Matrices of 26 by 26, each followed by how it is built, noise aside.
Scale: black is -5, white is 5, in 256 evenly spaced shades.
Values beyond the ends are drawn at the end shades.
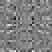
low rank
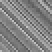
Toeplitz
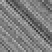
Toeplitz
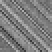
Toeplitz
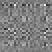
low rank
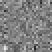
low rank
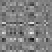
low rank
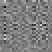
low rank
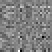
low rank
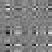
low rank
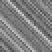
Toeplitz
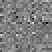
low rank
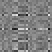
low rank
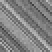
Toeplitz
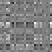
low rank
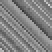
Toeplitz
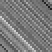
Toeplitz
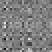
low rank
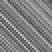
Toeplitz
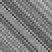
Toeplitz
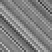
Toeplitz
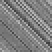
Toeplitz
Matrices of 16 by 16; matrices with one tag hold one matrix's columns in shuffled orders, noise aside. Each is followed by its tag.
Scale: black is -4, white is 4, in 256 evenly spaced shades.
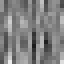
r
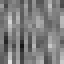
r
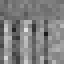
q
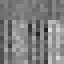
q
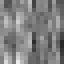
r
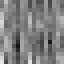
r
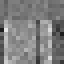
q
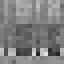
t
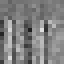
q
